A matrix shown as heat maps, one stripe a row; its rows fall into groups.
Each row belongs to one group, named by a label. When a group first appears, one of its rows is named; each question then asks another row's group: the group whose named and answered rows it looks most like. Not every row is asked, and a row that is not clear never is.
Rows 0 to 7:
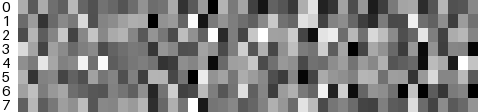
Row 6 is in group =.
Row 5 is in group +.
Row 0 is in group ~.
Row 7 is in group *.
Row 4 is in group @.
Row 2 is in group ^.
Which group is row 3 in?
=
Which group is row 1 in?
*
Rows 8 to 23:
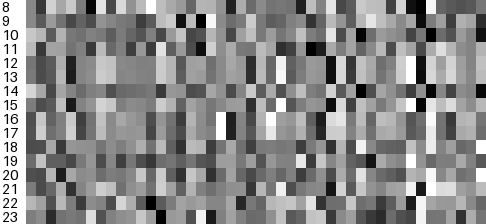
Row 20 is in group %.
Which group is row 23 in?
*
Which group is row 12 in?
%
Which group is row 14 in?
=
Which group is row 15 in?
%
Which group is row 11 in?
+
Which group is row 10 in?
=
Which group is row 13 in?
%
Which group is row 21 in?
%
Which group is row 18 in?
%
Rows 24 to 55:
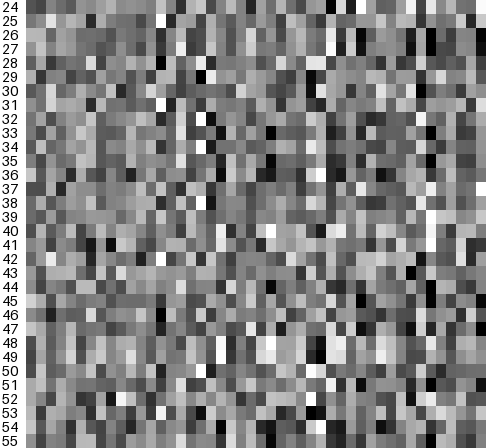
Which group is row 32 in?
*
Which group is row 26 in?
=
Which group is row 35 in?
~
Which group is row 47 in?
=
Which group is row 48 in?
^
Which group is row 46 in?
*
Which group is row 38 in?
*
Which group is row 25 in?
+
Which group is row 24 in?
%
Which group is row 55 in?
~
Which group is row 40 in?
^
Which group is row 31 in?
+
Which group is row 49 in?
^
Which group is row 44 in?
~
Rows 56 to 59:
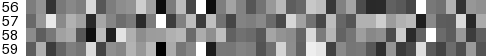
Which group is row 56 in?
*
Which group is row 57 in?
+
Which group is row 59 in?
*
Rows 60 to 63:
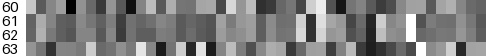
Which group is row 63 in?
*
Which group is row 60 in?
~
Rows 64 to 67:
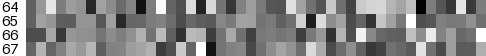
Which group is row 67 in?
*
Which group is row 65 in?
@
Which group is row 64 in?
+
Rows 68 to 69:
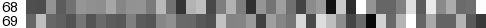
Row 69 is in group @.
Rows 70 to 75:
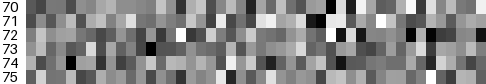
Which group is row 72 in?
=
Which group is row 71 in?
^
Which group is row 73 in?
@
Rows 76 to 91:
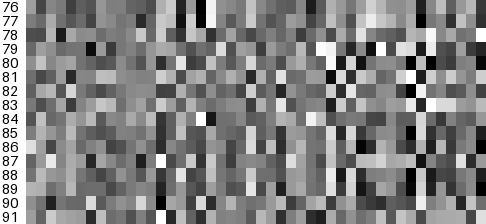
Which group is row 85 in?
=
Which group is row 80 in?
=
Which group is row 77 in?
+
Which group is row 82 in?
=
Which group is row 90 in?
*
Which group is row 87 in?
+
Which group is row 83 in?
%
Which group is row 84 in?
*
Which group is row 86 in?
=
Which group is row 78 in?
%
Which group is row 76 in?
+
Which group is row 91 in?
+
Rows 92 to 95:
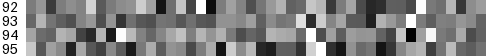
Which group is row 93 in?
@
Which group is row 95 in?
~
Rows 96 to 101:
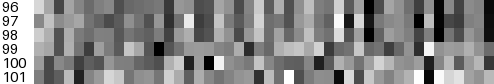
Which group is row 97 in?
=
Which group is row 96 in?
=
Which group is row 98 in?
=
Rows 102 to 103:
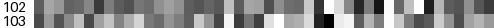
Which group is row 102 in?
@
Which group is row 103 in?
^
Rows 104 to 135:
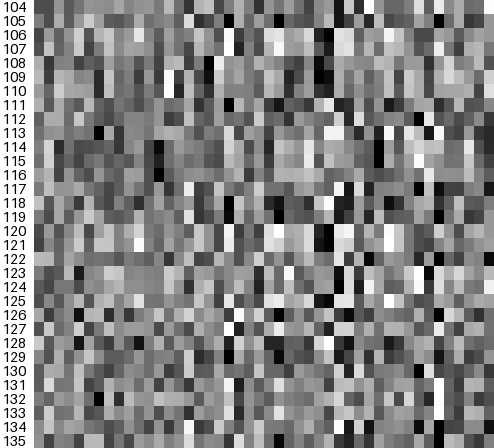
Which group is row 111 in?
~
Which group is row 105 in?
~
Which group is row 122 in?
=
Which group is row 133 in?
^
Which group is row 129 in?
~
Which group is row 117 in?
=
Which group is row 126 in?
~
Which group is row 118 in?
~
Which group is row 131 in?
^
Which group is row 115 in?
@
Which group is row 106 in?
^
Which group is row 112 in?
=
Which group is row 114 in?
@
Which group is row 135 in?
~
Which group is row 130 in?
=
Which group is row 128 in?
~
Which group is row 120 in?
^
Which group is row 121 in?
^
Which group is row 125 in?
^
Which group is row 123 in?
%
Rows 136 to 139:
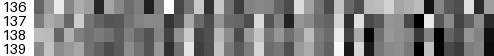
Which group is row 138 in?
=
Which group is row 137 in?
=
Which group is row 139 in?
=
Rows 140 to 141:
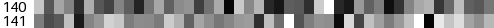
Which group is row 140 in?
~
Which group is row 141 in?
%
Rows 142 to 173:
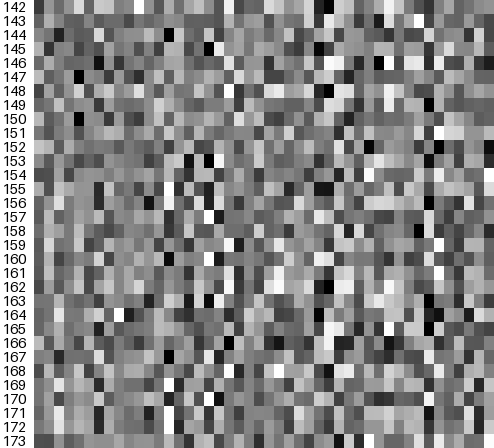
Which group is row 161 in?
^
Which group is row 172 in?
+
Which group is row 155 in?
+
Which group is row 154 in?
%
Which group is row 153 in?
+
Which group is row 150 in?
~
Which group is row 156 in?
+
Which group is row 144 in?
*
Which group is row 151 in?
%
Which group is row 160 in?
*
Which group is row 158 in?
=
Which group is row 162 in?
^
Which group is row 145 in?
+
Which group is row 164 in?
@
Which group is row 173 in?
%
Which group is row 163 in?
+
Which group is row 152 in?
=
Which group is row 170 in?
*
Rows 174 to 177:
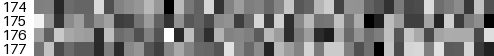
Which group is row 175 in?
=
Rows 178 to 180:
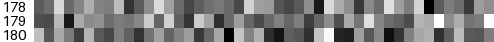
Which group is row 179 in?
%
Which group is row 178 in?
@
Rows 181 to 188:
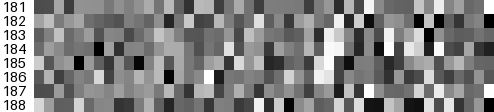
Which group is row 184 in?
@
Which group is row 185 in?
~
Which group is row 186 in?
*
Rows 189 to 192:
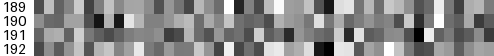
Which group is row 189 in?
^
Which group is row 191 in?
=
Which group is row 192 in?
^
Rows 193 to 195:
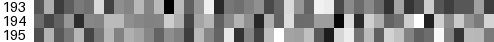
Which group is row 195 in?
^
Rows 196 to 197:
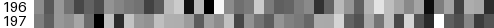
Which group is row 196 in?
+
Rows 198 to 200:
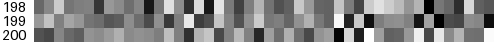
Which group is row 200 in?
%
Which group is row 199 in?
=
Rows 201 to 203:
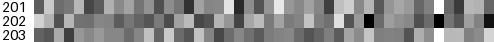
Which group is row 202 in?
=
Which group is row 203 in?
%
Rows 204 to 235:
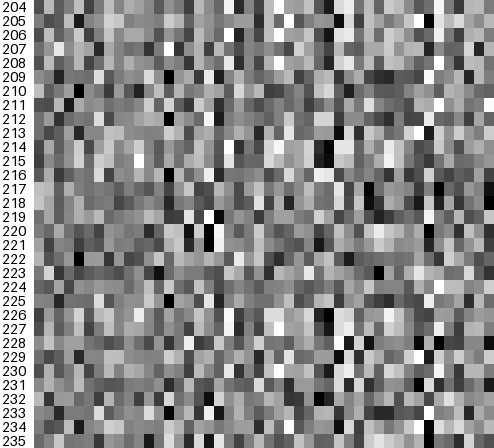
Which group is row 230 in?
^
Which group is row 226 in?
^
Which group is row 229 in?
%
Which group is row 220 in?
+
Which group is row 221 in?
+
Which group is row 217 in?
=
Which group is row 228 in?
=
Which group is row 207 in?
+
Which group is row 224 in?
%
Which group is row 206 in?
^
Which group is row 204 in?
^
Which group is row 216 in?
*
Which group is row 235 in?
+
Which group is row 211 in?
%
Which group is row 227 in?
^
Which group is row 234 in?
%
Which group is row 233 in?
*
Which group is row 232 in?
+
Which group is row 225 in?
*
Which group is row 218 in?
=
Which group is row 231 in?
=
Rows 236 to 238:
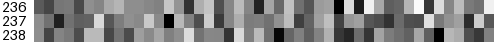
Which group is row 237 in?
*
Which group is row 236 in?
%
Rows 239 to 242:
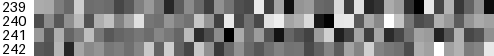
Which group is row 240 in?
^
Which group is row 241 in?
~
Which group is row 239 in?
=
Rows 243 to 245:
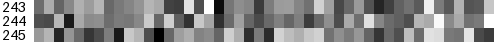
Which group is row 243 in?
*
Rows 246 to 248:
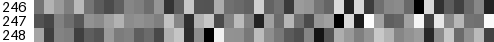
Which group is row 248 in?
+
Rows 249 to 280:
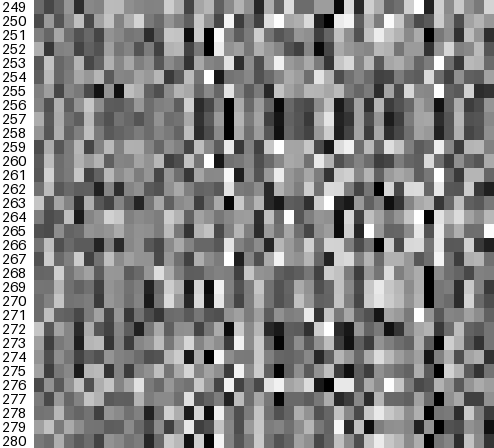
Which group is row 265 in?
%
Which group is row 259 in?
^
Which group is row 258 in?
~
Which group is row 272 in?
~
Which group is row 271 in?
@
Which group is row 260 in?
*
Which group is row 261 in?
^
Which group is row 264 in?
%
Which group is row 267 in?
^
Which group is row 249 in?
%
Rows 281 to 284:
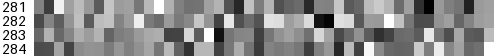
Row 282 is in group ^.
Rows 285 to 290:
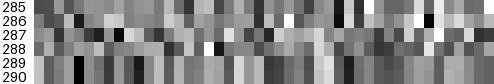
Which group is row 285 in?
%
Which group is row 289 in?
~
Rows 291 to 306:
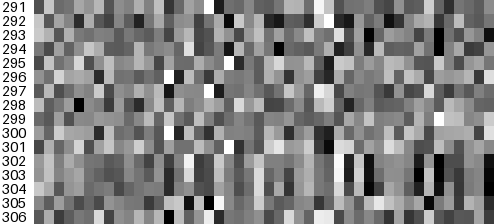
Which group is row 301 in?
^
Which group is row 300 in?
+
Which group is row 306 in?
*
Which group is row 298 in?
~
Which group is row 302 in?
=
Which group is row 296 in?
+
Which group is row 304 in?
=
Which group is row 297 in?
*
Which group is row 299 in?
%
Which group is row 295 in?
^
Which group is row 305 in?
+
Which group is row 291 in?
*
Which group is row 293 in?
=
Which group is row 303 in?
=
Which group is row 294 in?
~
